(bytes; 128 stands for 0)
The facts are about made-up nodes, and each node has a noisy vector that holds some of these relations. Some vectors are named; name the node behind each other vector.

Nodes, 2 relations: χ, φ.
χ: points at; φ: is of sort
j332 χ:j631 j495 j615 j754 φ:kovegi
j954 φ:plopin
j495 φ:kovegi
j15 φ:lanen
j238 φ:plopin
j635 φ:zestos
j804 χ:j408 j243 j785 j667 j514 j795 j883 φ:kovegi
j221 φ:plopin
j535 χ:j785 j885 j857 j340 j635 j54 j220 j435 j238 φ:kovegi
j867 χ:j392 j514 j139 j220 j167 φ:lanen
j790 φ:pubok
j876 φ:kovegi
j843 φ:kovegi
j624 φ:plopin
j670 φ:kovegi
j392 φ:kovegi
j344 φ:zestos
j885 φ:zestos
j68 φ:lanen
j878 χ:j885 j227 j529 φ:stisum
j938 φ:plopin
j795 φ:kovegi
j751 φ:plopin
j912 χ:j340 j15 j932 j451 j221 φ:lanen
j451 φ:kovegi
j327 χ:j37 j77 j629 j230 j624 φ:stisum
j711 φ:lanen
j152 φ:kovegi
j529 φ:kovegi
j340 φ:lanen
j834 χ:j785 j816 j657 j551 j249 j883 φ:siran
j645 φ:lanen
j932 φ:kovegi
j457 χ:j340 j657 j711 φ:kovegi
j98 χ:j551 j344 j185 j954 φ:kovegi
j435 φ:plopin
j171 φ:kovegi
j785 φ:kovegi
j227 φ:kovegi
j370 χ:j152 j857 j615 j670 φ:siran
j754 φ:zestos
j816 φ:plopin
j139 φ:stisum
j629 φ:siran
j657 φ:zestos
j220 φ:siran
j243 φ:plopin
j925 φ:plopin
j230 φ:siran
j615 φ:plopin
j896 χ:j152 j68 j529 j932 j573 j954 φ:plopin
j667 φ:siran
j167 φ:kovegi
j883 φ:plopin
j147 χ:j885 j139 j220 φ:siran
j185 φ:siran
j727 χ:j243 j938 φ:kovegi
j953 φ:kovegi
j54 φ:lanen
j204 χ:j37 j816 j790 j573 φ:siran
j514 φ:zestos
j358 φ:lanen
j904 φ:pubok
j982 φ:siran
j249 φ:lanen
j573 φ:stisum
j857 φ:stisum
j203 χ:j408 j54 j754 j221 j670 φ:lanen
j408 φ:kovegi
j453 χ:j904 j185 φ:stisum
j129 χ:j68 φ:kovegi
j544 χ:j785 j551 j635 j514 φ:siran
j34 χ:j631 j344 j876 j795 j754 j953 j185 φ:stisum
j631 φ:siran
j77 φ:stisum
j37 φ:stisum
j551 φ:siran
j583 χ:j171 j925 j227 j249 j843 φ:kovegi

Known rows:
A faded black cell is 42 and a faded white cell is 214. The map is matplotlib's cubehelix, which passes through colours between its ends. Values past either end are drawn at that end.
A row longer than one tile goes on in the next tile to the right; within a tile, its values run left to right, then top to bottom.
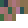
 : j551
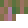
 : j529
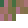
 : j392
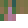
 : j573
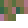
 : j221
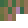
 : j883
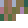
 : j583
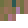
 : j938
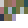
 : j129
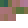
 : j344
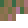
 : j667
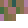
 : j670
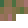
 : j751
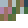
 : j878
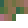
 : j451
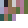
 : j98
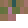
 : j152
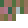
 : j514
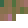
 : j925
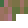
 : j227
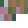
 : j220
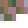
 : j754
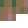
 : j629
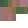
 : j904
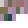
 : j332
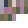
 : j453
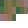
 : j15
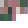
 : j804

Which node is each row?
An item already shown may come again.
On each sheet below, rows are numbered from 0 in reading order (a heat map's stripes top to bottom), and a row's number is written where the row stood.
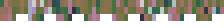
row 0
j227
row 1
j147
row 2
j340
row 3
j573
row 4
j54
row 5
j896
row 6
j885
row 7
j785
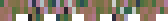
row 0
j227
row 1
j834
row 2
j544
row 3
j227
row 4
j896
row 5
j795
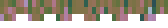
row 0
j631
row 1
j54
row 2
j573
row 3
j635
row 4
j37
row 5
j68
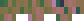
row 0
j249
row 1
j495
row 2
j551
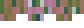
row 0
j408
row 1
j34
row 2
j514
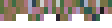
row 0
j857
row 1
j453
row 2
j204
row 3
j912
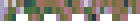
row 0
j147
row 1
j657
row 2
j615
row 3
j203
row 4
j243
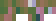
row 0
j932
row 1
j370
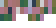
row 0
j804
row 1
j453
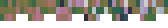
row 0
j816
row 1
j954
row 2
j185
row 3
j896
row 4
j457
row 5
j867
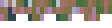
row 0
j535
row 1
j327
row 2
j727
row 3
j529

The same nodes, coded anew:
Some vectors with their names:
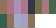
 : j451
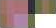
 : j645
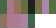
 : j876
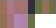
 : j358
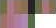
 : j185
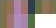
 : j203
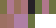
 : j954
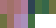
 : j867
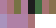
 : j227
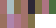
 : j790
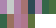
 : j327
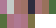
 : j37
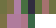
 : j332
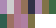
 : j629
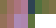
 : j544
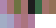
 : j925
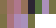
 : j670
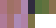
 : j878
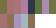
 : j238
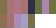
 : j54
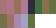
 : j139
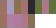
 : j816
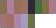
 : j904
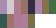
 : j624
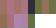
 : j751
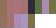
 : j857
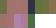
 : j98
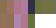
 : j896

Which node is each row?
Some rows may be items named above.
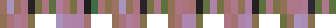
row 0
j573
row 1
j227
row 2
j573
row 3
j152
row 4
j529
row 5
j932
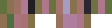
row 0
j68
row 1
j816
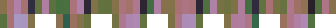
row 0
j221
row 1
j129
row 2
j667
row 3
j408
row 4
j332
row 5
j185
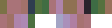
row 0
j453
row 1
j583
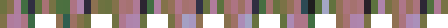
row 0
j332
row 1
j129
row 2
j667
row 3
j340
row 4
j220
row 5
j495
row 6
j152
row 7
j785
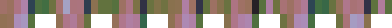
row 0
j147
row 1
j204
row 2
j34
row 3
j370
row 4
j795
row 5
j867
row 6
j340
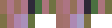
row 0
j514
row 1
j885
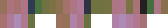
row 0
j834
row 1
j896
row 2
j249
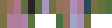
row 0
j615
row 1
j912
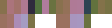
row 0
j635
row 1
j535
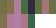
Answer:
j332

